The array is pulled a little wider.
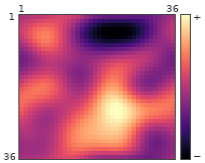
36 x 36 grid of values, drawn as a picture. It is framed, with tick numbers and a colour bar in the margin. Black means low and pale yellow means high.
Ninth with the lowest average: top middle. Ninth with the highest average: bottom middle. Calmest part: bottom left. Lone odd cells: none.
